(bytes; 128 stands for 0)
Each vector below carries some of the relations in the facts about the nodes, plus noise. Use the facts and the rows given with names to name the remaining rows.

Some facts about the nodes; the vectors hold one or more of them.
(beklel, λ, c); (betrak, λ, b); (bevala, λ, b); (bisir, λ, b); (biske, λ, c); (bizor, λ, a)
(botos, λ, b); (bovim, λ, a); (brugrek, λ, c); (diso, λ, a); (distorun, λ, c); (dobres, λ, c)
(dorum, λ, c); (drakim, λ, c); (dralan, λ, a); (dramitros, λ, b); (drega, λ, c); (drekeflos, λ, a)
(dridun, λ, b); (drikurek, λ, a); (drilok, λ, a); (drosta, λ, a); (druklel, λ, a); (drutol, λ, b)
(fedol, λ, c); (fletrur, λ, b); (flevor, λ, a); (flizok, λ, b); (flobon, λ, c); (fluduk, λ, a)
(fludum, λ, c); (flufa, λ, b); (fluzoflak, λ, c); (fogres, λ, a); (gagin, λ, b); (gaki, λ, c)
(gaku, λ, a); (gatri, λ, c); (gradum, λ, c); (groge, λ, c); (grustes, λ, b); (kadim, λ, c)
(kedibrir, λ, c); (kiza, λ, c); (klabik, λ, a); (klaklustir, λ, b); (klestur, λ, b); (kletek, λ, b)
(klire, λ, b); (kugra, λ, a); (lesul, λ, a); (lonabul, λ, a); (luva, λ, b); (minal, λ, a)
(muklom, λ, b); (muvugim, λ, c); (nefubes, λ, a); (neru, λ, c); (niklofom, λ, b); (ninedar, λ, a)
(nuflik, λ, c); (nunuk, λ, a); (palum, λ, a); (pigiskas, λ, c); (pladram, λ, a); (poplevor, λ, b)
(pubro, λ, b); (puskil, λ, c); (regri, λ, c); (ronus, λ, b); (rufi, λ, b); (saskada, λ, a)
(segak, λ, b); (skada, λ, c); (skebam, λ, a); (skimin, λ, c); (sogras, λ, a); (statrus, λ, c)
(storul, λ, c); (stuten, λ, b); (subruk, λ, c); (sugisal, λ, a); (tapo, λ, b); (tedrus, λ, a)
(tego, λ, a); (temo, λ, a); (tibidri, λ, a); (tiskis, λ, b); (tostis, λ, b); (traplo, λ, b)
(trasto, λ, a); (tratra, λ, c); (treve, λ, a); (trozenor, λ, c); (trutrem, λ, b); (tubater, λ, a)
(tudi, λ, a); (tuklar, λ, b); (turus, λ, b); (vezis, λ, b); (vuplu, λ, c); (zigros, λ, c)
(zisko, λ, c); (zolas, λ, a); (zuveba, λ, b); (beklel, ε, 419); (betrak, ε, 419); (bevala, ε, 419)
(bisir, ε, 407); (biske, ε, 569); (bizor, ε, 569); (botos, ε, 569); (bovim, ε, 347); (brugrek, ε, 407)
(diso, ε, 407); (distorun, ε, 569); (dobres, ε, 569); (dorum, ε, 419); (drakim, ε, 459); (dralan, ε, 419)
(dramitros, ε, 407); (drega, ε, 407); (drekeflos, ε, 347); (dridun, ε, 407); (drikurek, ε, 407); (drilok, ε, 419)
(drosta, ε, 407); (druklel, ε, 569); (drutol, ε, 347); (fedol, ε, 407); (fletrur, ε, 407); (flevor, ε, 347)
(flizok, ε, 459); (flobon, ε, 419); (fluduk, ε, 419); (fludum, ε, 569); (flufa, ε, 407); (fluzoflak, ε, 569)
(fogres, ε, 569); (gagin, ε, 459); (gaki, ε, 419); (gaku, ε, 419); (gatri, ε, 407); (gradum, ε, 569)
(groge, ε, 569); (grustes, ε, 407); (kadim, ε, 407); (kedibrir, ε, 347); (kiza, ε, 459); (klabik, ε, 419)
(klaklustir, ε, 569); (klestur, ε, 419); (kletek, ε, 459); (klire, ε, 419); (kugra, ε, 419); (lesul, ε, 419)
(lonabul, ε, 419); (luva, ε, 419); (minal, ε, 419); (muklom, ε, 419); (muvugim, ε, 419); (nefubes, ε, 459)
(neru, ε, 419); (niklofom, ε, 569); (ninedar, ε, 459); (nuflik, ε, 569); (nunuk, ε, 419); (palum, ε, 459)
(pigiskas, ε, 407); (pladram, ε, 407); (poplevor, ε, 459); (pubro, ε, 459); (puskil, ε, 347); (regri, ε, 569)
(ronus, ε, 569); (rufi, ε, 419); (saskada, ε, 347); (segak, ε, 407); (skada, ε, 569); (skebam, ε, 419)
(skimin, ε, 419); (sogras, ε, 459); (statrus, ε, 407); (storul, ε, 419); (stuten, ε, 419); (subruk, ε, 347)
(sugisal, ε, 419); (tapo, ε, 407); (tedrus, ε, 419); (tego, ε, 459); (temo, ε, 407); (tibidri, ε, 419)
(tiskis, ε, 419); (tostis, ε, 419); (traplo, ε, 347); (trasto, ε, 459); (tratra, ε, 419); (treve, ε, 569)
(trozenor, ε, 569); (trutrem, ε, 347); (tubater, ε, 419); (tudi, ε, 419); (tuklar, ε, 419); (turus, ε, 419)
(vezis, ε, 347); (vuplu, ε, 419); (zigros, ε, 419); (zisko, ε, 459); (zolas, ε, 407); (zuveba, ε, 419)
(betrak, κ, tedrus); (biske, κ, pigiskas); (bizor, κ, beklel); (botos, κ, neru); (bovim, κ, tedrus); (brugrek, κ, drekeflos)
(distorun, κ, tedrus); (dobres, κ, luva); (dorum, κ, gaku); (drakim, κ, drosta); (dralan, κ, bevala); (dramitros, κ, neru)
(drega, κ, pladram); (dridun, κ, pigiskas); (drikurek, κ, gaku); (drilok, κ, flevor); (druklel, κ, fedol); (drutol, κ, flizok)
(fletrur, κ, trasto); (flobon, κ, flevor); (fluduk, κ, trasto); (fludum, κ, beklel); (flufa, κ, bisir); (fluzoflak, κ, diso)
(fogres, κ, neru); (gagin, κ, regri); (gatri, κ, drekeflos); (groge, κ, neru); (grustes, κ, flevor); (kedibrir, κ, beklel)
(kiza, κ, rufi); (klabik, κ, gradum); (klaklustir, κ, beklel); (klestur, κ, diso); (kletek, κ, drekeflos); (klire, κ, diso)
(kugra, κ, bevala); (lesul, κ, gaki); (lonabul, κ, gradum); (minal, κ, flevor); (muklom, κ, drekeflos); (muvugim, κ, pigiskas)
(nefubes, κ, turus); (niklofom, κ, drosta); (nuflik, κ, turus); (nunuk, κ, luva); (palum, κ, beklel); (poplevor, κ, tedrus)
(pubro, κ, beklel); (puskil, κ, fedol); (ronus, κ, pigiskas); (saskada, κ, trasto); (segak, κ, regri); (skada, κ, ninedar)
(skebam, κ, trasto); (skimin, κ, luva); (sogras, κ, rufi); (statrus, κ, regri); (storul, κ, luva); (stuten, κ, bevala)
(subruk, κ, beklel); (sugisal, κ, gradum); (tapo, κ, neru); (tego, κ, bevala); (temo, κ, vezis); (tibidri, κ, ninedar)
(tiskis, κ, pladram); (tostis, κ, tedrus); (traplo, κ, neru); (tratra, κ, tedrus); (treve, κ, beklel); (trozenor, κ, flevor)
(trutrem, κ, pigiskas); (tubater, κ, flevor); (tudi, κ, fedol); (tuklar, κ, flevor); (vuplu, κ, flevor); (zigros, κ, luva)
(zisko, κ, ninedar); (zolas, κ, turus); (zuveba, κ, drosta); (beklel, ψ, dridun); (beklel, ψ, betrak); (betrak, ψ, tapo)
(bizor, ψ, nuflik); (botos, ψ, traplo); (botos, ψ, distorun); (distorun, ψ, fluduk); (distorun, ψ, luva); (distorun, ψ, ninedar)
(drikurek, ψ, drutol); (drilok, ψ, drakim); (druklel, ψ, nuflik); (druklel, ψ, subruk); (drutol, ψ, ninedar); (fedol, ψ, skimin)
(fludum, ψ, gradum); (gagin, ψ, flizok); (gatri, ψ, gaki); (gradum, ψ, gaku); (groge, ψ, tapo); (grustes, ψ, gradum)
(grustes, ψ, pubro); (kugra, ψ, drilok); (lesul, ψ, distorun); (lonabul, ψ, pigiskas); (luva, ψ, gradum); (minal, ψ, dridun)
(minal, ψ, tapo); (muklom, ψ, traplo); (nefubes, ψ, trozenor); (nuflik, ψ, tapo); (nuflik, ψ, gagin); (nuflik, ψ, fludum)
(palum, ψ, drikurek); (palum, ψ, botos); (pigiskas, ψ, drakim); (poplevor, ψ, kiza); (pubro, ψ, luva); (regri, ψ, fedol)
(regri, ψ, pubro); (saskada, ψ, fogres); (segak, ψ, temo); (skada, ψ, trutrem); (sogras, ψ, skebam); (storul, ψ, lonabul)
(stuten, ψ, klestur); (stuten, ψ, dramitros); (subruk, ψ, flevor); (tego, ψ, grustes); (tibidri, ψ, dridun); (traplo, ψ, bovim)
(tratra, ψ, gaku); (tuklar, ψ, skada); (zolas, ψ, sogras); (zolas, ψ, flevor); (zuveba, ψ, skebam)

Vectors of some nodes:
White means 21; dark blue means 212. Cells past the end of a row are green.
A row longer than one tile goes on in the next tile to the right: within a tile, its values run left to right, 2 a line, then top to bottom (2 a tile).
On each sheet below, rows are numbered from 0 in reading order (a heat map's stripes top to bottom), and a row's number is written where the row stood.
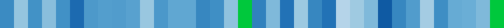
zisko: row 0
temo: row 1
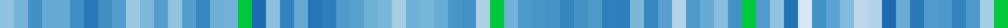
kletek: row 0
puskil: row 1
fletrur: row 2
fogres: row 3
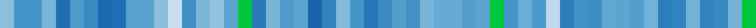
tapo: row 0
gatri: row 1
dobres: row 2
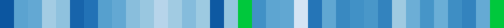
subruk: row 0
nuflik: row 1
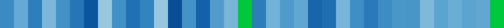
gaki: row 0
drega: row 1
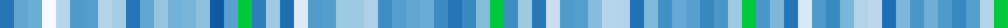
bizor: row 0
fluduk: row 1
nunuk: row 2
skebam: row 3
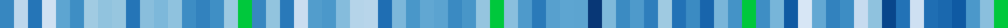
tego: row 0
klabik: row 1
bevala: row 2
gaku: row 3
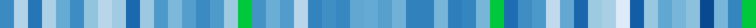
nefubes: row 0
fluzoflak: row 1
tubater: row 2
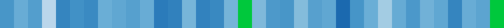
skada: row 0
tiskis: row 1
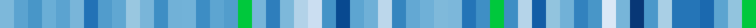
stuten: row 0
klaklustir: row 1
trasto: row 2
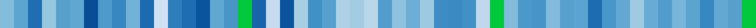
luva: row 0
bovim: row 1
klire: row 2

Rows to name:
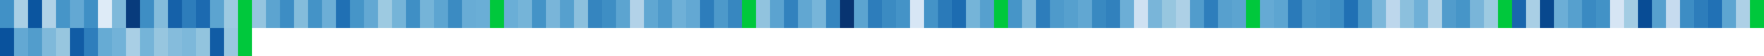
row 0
tedrus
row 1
tostis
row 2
muklom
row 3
flizok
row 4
drutol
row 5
trutrem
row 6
drekeflos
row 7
kedibrir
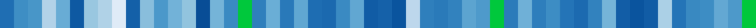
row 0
drilok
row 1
fedol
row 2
kadim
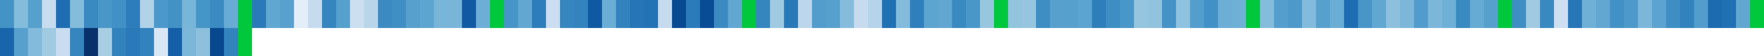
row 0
groge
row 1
treve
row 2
gradum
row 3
kugra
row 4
poplevor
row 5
zuveba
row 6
distorun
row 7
beklel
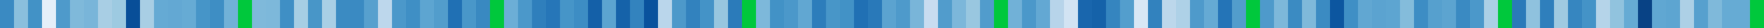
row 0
druklel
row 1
botos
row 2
bisir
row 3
dridun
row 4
pubro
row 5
drakim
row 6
zolas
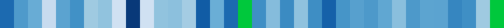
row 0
minal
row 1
kiza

